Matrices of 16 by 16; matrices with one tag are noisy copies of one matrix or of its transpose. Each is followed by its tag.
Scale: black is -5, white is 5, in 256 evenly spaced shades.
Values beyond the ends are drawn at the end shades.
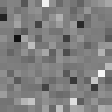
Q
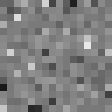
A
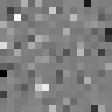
A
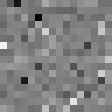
Q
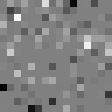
A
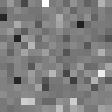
Q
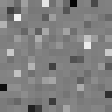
A
